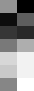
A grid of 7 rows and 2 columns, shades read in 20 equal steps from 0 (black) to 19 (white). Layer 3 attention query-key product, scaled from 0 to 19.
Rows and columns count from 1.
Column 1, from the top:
11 1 4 9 16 15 10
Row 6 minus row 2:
14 11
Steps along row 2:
up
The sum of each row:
11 8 7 22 34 33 29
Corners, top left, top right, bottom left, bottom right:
11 0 10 19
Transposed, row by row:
11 1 4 9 16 15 10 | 0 7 3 13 18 18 19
